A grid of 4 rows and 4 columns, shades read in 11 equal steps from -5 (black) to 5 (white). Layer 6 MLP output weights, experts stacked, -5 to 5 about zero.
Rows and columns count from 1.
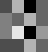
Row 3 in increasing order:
-5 0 1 4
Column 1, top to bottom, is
-2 0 0 -2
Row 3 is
0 4 -5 1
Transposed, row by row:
-2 0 0 -2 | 2 -1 4 -2 | -5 2 -5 2 | -1 -1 1 -1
